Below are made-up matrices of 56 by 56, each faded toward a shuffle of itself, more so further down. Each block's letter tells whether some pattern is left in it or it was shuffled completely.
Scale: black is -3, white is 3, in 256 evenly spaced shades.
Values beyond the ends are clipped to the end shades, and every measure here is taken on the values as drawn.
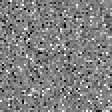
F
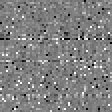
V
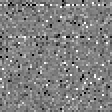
V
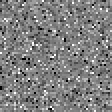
F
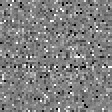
V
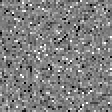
F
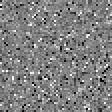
F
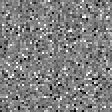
V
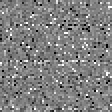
V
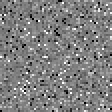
F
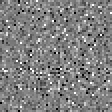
V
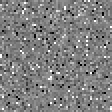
F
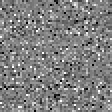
V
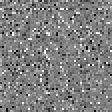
V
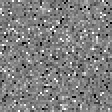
F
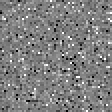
F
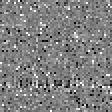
V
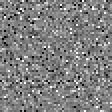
V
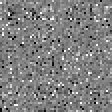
V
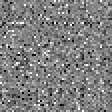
V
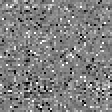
V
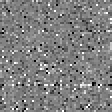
V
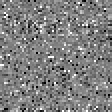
V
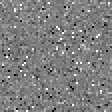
F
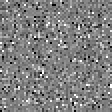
V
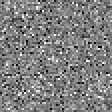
V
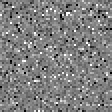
F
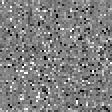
V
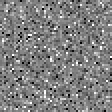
F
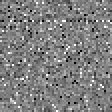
V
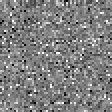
V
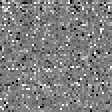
V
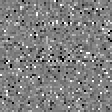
V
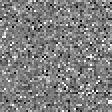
V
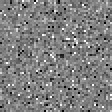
F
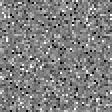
F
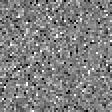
F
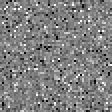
F
